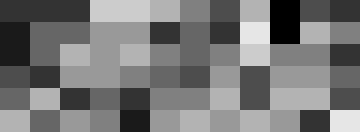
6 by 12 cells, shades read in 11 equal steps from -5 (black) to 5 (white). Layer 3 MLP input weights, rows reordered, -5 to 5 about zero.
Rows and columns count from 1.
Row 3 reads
-4 -1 2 1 2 0 -1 0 3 0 0 -3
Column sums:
-12 -7 -3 5 -1 -1 -2 -1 7 -6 0 -5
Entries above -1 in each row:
5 5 8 6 6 9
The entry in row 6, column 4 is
0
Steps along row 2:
up same up same down up down up down up down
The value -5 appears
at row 1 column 10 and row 2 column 10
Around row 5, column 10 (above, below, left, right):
1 1 -2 2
